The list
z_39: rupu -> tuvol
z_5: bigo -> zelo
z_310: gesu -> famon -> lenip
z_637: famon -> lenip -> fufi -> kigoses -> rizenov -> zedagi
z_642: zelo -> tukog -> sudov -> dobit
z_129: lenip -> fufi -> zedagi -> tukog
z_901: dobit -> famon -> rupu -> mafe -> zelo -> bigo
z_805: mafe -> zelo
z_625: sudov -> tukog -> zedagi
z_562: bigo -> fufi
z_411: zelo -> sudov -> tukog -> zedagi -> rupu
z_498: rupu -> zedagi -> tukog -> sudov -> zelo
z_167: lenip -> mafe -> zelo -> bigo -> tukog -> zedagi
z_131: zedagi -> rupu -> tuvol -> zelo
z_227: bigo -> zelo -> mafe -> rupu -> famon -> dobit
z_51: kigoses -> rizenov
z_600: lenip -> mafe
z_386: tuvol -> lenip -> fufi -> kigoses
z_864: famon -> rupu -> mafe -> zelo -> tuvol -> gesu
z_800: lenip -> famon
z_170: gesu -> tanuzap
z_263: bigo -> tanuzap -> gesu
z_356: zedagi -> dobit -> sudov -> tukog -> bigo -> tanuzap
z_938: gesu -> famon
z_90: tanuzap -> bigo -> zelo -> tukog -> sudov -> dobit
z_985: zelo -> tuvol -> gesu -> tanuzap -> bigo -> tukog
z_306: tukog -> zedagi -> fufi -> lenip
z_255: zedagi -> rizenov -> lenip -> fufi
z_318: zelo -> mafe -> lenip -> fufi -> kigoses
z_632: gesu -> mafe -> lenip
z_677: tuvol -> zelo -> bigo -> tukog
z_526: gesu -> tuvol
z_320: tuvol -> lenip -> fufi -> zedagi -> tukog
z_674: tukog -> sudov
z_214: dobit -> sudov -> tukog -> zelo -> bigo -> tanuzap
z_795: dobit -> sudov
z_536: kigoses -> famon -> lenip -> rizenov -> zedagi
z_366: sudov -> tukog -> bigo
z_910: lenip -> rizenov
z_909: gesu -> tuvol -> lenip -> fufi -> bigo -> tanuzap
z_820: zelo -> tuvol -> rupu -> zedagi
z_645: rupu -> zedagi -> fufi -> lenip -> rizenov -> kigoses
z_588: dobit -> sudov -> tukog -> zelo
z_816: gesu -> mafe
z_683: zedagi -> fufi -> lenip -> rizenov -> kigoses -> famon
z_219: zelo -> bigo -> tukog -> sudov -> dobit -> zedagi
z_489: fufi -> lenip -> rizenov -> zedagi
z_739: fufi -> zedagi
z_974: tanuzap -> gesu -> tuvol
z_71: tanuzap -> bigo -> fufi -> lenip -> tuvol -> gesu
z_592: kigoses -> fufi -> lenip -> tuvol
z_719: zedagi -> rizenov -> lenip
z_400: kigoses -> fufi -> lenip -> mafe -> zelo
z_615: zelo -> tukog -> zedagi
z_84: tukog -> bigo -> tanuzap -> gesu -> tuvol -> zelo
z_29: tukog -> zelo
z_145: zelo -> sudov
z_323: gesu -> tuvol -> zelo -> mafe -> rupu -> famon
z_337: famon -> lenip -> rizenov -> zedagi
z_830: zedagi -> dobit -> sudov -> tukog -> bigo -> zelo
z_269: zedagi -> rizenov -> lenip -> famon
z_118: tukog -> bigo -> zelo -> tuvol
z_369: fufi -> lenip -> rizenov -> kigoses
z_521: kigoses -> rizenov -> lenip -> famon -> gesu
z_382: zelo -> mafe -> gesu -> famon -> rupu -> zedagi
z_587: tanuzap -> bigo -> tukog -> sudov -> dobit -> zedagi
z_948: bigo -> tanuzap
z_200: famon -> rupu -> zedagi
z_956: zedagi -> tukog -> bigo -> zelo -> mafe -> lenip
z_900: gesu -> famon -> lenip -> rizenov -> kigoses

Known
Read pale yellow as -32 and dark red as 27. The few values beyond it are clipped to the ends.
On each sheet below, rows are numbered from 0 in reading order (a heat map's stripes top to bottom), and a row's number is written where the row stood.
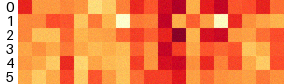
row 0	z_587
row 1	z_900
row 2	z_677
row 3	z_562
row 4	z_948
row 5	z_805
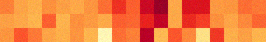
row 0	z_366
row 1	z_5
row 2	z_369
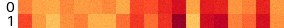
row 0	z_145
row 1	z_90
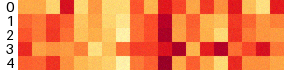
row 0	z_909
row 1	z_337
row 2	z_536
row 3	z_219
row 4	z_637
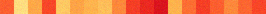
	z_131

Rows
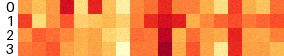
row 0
z_632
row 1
z_820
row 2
z_255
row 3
z_645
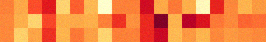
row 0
z_521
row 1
z_214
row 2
z_901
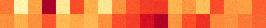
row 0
z_864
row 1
z_167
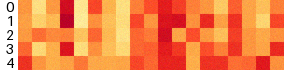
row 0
z_816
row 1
z_263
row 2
z_910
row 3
z_526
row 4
z_795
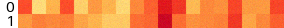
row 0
z_39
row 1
z_306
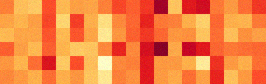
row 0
z_118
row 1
z_600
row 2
z_400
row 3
z_356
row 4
z_310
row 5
z_592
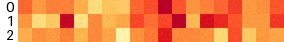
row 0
z_739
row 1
z_84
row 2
z_318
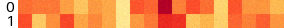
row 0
z_51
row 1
z_227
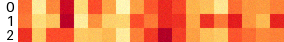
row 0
z_323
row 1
z_974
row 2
z_200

